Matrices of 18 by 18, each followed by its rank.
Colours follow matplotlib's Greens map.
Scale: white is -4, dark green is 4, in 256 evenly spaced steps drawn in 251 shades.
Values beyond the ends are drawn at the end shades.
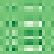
one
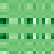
one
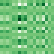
one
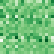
three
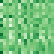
three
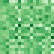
three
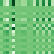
one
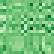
three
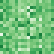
three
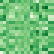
three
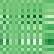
one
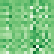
three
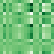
one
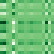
one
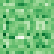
three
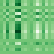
one
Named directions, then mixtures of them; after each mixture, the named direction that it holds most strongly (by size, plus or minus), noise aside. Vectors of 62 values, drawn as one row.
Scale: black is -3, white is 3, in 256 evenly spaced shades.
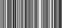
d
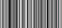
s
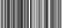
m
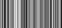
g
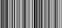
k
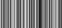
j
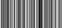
j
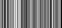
g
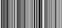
k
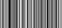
s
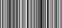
s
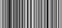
s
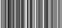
m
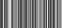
s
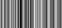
s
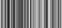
m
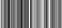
m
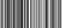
m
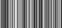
k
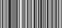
s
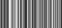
s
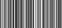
k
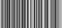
m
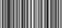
s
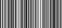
j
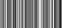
d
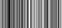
m
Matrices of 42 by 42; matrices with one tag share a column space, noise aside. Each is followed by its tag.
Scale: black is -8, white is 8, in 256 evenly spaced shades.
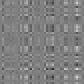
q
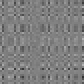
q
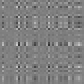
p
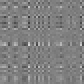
p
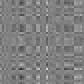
q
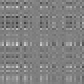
p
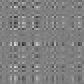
p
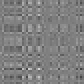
q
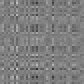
q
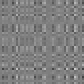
q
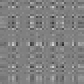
p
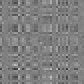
q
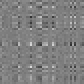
p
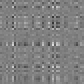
p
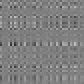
p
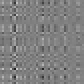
q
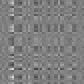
q
